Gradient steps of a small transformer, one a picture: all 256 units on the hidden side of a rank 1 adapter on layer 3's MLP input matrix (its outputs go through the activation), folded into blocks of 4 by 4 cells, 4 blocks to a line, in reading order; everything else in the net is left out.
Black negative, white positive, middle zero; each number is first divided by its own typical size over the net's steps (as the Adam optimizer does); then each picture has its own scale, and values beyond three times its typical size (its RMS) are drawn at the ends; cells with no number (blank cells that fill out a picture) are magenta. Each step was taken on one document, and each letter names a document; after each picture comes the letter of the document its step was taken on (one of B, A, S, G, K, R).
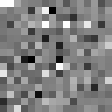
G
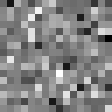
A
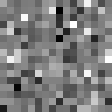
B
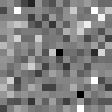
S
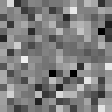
A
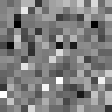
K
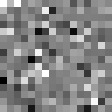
B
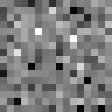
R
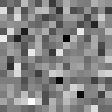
K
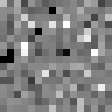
G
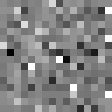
S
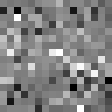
S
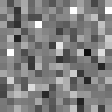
R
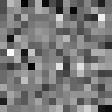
R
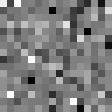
G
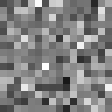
K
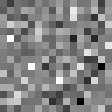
R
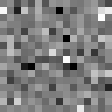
S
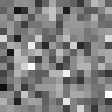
K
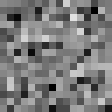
K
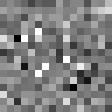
S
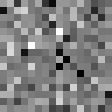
R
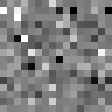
S
